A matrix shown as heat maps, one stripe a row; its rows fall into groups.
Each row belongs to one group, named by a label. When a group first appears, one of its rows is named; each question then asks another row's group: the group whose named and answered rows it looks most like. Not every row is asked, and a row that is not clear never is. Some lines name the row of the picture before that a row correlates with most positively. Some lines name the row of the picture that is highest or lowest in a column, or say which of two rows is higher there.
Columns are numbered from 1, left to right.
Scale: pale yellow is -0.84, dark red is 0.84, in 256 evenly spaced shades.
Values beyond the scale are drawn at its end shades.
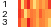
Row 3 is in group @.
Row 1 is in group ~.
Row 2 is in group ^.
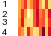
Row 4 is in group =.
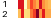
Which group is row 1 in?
^
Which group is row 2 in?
^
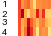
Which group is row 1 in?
~
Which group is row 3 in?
@
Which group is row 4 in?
@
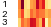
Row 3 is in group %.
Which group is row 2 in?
^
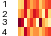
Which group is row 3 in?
^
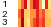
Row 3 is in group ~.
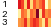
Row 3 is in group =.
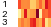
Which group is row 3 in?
%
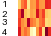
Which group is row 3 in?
@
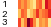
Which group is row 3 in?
@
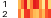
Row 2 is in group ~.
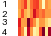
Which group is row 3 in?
@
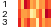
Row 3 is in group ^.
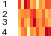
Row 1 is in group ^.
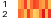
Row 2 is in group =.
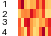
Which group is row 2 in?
%
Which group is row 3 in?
~
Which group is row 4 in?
=
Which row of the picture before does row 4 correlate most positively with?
2
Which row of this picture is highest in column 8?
4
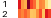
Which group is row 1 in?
@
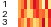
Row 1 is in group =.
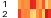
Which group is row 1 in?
%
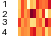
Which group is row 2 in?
%
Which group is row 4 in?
%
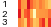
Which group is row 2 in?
~
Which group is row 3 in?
=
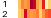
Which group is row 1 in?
%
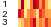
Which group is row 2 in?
^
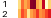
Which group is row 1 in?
%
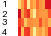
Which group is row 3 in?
^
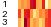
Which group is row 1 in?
%
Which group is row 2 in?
~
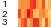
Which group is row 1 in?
%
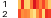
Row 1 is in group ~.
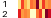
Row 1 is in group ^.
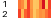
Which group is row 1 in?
=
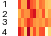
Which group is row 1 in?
@
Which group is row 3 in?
@
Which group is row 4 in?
@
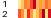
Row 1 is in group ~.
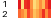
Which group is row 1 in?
~
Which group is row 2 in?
=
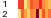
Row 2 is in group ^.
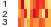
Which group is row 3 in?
^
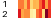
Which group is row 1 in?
=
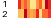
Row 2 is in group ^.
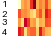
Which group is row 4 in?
^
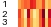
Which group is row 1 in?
%
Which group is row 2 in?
=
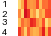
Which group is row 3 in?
%
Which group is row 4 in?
=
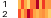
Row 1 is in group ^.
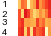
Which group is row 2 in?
~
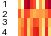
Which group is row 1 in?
~
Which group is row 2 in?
~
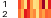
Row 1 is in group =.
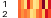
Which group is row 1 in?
=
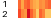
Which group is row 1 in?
~
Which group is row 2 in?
@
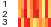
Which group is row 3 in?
~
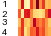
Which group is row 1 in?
^
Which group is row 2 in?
~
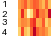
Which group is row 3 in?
%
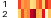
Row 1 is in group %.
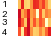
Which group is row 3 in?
@
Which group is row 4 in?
~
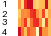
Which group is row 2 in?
%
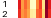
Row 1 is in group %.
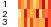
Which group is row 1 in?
=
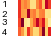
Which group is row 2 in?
@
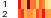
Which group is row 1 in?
@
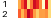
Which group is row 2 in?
@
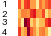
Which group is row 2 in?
%
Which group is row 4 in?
@
